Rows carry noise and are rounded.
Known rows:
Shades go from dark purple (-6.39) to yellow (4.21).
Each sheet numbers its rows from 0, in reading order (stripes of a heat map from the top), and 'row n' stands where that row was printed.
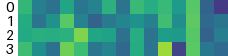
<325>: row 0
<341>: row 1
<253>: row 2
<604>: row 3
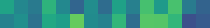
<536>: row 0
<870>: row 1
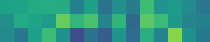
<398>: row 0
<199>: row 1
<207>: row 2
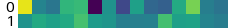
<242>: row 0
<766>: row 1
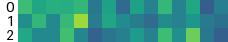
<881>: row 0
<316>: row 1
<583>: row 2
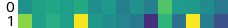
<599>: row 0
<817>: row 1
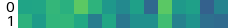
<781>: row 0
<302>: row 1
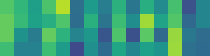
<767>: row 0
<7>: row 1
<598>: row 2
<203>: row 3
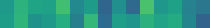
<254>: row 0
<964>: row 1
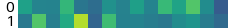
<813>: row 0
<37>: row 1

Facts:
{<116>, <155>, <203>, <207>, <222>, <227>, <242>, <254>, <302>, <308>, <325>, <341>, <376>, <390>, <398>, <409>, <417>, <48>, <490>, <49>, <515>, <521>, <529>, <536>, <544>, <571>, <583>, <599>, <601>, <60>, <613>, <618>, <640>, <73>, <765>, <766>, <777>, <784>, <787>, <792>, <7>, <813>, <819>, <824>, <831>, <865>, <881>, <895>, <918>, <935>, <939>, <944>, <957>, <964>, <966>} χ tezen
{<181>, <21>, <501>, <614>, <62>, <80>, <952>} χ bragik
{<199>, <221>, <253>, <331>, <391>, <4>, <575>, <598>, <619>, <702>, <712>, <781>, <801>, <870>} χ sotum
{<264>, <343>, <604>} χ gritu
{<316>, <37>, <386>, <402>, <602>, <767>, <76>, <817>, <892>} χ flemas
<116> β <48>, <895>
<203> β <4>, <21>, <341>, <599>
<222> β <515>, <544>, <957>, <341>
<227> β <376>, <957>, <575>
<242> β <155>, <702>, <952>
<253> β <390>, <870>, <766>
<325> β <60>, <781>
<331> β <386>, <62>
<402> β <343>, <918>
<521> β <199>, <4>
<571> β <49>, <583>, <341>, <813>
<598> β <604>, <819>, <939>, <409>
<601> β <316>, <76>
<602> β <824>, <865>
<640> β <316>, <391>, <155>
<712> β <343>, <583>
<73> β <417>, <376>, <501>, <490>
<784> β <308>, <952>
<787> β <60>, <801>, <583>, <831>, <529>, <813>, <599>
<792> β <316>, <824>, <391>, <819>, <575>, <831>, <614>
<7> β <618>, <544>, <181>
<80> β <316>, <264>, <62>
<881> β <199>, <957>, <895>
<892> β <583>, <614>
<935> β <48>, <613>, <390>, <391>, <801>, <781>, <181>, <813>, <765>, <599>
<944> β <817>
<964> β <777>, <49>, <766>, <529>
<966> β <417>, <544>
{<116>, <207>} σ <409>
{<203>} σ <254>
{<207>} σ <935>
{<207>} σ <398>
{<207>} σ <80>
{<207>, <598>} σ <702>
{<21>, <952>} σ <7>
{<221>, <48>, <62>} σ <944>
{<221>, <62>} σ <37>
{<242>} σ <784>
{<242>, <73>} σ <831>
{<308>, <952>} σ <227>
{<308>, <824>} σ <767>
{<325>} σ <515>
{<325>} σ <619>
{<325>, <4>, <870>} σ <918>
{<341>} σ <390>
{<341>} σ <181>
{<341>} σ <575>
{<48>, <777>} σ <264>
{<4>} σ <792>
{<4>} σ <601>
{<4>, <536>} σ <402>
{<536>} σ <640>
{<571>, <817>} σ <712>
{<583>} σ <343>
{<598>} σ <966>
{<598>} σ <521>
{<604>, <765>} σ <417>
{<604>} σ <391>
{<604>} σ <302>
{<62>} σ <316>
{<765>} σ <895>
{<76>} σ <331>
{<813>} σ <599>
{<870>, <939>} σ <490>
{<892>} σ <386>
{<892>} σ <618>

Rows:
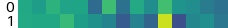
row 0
<966>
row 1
<409>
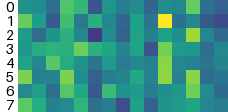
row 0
<76>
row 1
<939>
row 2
<116>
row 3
<575>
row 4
<417>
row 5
<824>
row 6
<221>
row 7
<831>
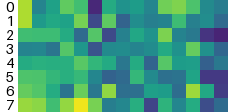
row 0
<308>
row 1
<784>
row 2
<918>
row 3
<777>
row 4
<619>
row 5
<402>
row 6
<944>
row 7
<712>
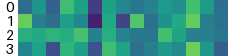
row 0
<48>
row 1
<73>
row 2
<155>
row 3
<62>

